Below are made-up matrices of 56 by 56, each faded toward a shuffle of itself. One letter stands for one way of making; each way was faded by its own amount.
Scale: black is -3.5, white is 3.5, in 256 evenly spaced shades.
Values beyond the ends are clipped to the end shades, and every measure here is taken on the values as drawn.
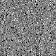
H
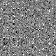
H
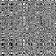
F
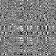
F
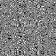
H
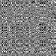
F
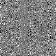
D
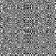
F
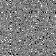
H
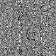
D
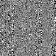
D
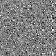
H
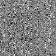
D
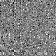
H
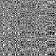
F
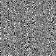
D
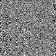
D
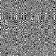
F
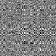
F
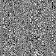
D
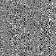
D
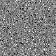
H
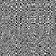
F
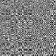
F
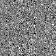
D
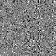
H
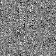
D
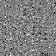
H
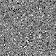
H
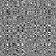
F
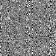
D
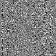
D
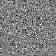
H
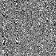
D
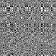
F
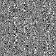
D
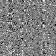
H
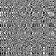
F
